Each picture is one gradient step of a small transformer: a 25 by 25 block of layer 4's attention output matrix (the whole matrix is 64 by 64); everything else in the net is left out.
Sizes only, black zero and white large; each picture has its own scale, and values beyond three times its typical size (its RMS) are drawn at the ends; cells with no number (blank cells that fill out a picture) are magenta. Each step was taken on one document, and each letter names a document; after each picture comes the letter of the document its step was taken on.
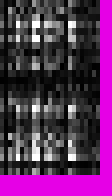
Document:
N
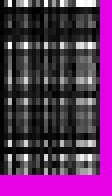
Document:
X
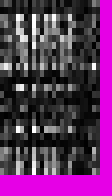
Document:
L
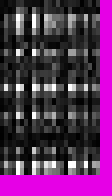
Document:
L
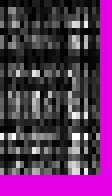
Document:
N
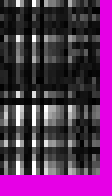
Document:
L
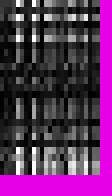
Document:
L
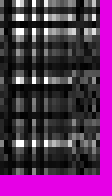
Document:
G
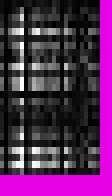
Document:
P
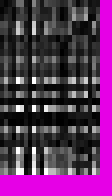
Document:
L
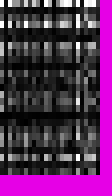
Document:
X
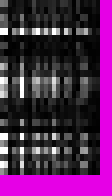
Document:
P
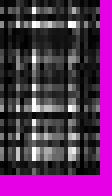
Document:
N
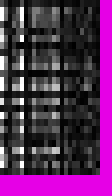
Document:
P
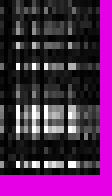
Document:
N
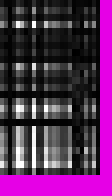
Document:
G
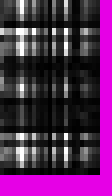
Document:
P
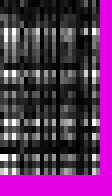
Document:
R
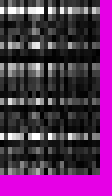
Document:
N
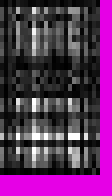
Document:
N
